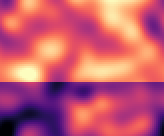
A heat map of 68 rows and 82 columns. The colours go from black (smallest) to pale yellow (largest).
No lone cell stands out from its neighbours. The top part is higher, up to a seam about 60% of the way down. The ninth with the lowest average is the bottom left.
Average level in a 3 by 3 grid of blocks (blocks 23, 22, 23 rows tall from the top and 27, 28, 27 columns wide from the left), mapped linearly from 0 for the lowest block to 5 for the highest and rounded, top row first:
445
545
033
